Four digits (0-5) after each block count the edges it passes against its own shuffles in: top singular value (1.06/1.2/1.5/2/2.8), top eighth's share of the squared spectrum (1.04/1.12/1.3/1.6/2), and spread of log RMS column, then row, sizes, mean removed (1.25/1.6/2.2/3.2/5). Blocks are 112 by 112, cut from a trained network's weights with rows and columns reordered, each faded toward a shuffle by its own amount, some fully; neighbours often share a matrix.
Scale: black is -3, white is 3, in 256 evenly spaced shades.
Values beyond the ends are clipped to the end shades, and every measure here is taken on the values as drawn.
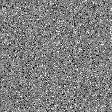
2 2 0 1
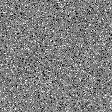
0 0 0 0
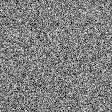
2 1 0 0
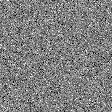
0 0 0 0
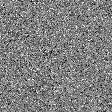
0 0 0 0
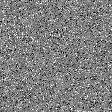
2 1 0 0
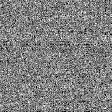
3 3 1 1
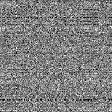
4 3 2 2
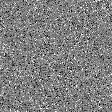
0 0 0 0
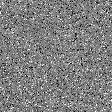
0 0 0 0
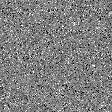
3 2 0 1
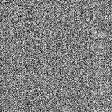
3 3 0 0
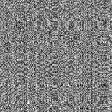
4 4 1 2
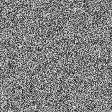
1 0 0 0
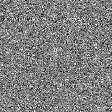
3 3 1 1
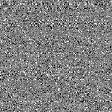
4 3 0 3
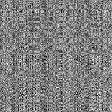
4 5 2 3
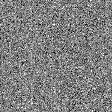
2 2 0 1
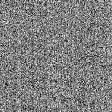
3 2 0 1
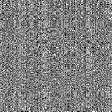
4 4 2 3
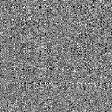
4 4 2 3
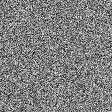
2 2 0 0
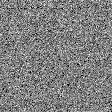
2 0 0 0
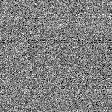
3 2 0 1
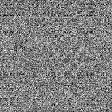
4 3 0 2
